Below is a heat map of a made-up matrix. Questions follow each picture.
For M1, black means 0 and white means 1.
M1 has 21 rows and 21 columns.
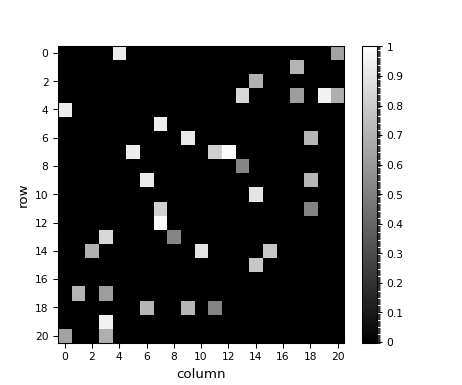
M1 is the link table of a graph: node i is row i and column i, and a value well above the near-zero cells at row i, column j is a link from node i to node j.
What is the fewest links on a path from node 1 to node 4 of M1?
5
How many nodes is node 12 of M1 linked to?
1
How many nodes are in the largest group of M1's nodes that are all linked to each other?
3
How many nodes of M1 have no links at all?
1
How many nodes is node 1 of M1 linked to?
1
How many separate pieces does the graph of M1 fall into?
4
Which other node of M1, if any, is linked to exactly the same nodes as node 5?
node 12
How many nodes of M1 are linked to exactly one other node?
9
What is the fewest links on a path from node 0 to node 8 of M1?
4
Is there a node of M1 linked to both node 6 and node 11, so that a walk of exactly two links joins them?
yes
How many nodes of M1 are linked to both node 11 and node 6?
1
